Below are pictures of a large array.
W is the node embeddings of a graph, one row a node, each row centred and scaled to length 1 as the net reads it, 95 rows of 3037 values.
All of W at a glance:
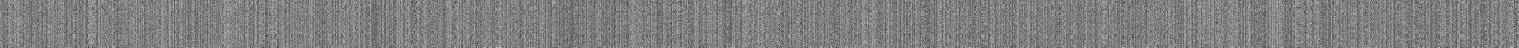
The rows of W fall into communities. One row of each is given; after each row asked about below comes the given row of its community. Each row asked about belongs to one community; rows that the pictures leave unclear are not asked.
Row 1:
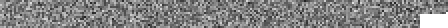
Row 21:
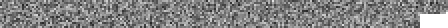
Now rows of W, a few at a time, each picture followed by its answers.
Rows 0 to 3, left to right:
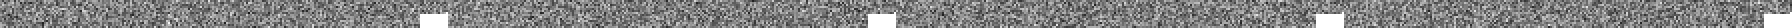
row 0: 21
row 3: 1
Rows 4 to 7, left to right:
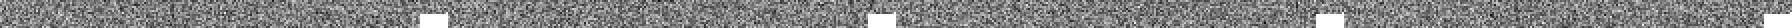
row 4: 1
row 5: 1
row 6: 1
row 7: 1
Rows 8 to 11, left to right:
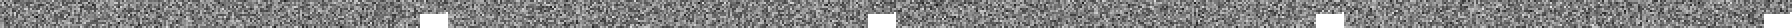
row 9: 1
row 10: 21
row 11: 1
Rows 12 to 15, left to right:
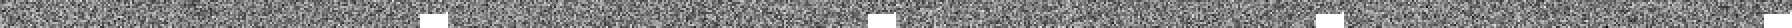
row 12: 21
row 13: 1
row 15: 21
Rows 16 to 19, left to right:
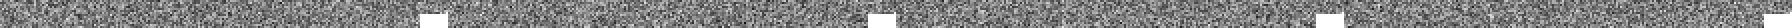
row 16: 21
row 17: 1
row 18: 21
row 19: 21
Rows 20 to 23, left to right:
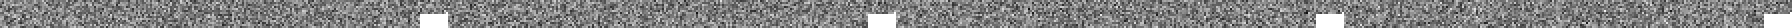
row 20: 1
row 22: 1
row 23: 1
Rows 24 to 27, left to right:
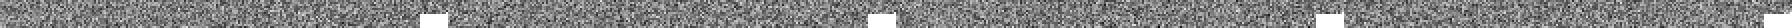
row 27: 21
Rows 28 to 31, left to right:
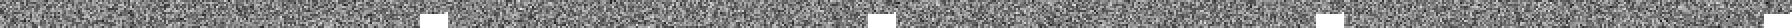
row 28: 21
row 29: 1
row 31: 1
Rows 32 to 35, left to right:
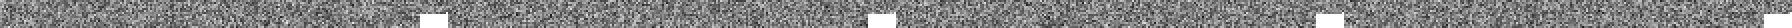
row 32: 1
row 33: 21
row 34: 1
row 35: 1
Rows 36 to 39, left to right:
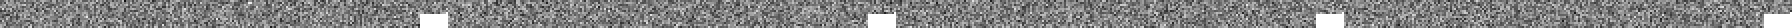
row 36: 21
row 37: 1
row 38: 21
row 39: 1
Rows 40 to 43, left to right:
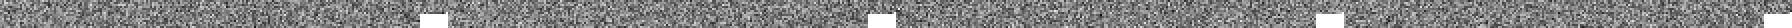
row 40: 1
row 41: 1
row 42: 21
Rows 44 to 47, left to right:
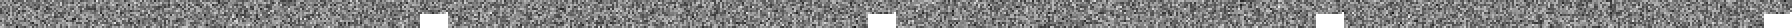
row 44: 21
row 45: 21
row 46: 1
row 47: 21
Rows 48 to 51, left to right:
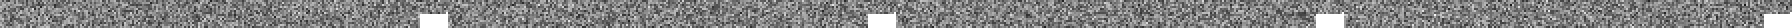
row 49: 21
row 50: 1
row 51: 1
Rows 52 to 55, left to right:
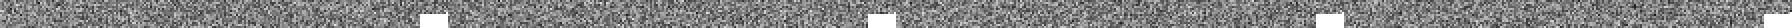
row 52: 1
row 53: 21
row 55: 1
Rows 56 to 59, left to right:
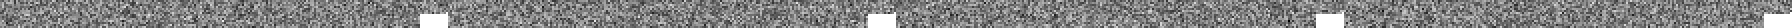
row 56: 21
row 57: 1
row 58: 21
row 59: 1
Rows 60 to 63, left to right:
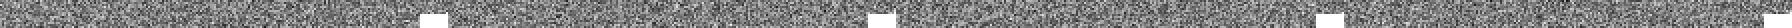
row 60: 1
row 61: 21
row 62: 21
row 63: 21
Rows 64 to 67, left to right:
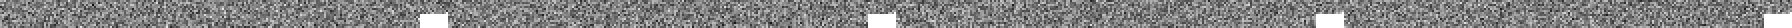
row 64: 1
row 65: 21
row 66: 21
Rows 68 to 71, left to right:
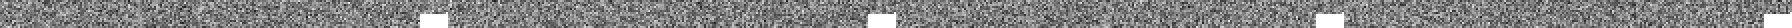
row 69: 1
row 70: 1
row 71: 1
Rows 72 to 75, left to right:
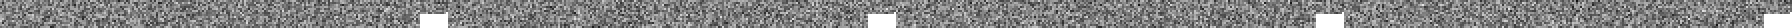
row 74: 1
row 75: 1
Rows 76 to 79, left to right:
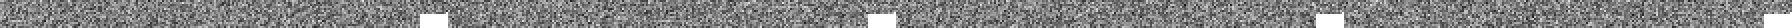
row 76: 1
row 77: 21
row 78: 21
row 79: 1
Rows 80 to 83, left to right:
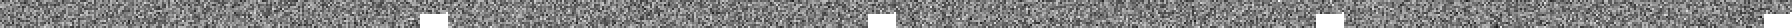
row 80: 21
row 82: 21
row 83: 1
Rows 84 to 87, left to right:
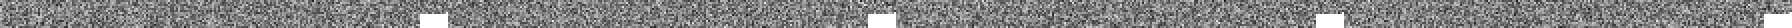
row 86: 1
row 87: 1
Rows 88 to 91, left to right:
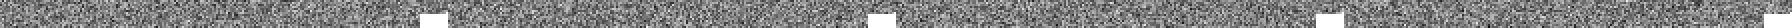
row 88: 21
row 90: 21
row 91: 1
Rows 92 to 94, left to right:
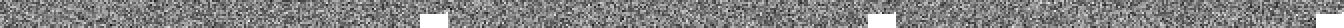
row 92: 21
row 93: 1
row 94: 21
